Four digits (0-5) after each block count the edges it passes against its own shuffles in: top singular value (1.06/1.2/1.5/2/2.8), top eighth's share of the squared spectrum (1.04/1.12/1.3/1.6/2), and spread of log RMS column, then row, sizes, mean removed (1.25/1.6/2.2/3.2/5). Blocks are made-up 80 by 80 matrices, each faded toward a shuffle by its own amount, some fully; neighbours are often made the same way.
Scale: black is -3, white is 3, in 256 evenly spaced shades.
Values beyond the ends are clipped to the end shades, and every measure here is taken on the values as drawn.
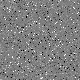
0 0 0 0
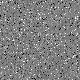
2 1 0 0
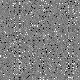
4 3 1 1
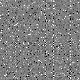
4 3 2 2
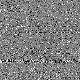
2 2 0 3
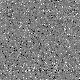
1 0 0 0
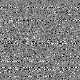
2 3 0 3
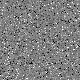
0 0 0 0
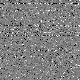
2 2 0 2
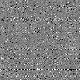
4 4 1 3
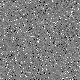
0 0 0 0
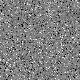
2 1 0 0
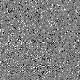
3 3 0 1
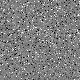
1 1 0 0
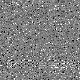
3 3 0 2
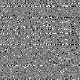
4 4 1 3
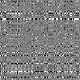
5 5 2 4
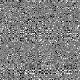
4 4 2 3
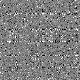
4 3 1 2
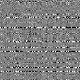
4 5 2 4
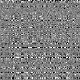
4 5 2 4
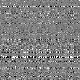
4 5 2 4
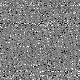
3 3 0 2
